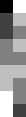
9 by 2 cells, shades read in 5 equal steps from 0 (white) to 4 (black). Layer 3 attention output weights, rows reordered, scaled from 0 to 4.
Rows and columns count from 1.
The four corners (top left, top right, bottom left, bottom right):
4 0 0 3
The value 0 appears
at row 1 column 2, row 8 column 1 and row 9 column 1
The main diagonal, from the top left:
4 1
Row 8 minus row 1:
-4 2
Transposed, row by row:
4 3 3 2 2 1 1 0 0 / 0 1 2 1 2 1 2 2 3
